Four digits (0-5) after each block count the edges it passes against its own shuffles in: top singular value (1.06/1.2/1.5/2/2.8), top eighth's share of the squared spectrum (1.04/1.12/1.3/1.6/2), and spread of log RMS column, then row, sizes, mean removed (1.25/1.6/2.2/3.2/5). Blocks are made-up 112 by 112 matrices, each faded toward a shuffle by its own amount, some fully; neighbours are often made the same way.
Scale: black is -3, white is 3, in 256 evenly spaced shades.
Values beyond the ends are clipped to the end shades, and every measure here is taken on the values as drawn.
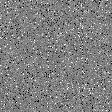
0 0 1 0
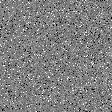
0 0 0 0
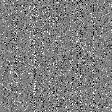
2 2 3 0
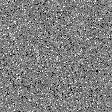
0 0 0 0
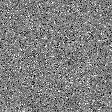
0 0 0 0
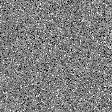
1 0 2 0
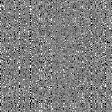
4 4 3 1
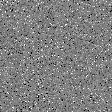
2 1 0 0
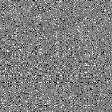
4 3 2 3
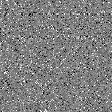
3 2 0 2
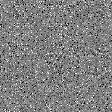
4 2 1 1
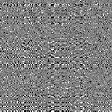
5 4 3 4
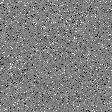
0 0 0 0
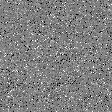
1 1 0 1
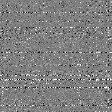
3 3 2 4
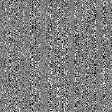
2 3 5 0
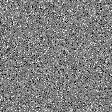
0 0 1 0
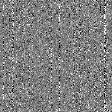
2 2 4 0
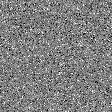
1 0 0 0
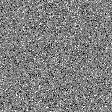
1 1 0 0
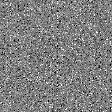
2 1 2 0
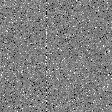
2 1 1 0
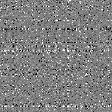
4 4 2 3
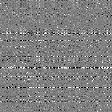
5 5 2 4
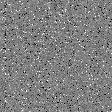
2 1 0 0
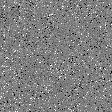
2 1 0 0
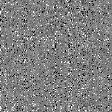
4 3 3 1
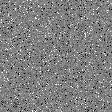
2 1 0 0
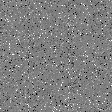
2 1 1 0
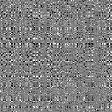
5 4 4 4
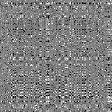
5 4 3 3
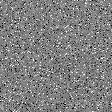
3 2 0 0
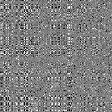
5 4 4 4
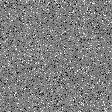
0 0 0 0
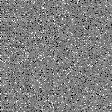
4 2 1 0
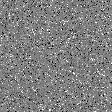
1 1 0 0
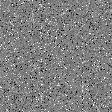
2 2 1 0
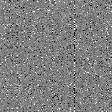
4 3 2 1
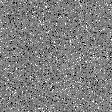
2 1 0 0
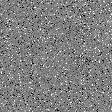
2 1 0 0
